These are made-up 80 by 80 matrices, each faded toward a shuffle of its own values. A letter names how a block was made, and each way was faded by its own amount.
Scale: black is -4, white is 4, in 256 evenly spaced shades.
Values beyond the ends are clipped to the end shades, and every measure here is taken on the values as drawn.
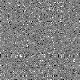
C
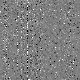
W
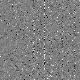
W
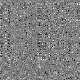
C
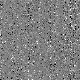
W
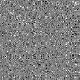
C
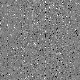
W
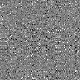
C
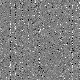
W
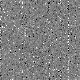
W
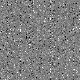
W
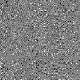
C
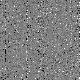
W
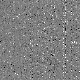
W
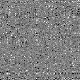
C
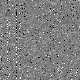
W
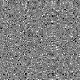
C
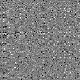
C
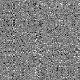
C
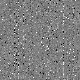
W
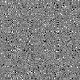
C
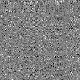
C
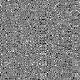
C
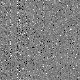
W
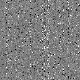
W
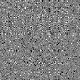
C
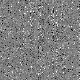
W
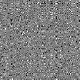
C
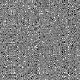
C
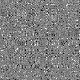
C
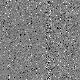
W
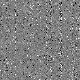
W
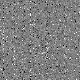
W
